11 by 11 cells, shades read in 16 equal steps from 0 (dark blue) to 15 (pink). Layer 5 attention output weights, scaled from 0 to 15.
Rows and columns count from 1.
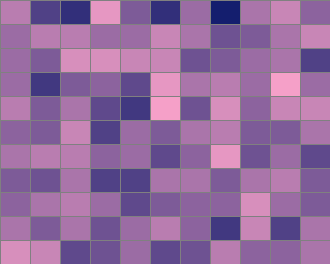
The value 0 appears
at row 1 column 8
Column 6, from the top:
2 12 12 14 15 7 5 10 7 11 5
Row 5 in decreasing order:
15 13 12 12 11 10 8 7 6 5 3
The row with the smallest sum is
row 1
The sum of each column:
105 85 102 86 81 100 91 91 99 107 94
